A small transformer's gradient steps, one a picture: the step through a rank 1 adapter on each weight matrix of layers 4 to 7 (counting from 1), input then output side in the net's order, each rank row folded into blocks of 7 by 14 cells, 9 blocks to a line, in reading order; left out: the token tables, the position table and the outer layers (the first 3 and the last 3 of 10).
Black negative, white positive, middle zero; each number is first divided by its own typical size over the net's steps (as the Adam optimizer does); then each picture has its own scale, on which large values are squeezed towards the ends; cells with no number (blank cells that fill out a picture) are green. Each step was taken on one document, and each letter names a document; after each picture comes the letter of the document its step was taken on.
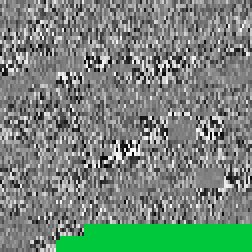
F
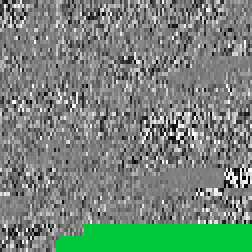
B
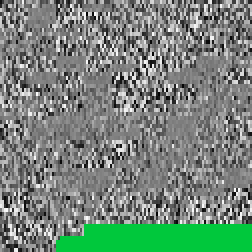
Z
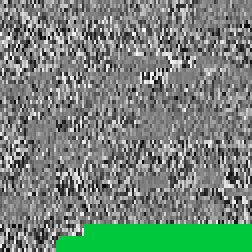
F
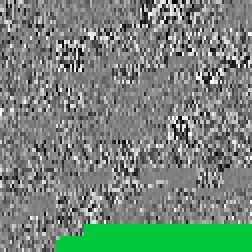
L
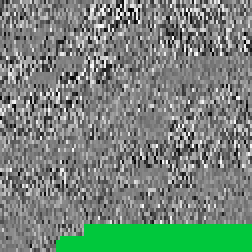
B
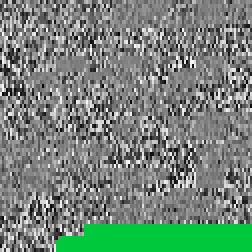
F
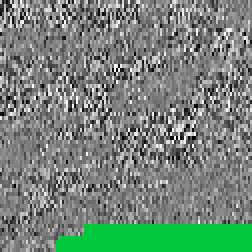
B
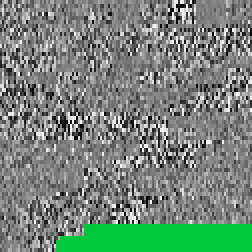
F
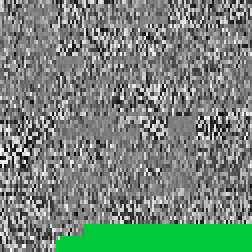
Z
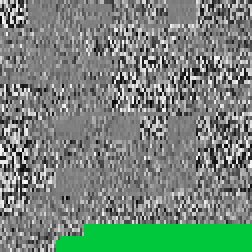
Z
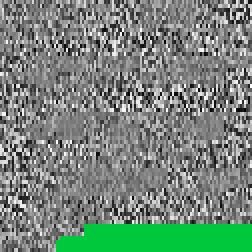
Z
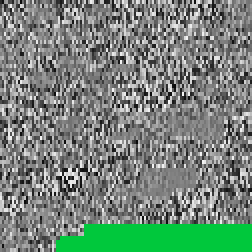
Z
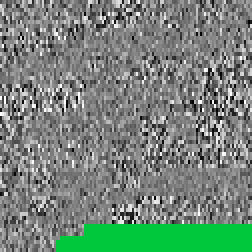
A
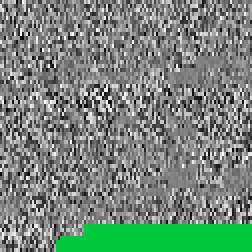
A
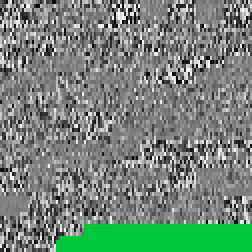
F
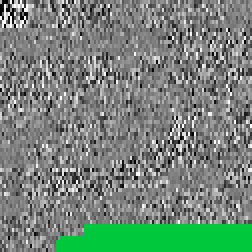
B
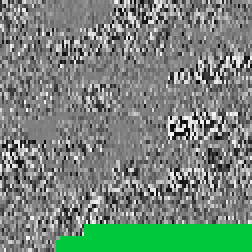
L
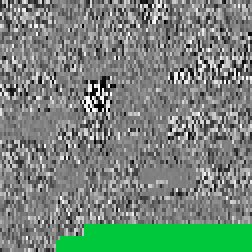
L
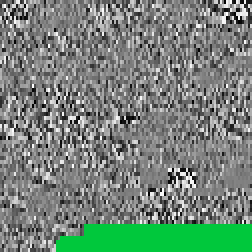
A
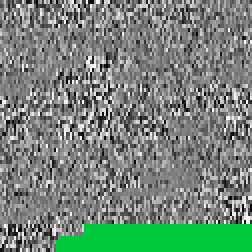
A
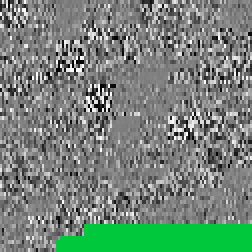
L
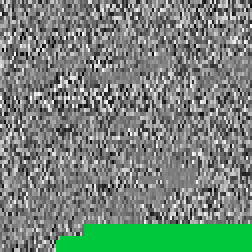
A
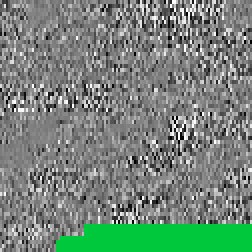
B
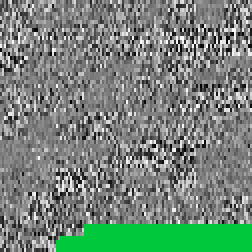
F
